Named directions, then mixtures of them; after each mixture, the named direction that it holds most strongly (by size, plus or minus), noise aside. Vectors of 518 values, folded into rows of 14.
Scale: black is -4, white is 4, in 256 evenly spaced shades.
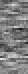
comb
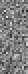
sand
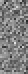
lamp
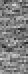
comb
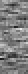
comb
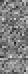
lamp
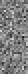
sand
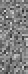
sand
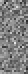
lamp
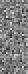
sand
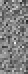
lamp
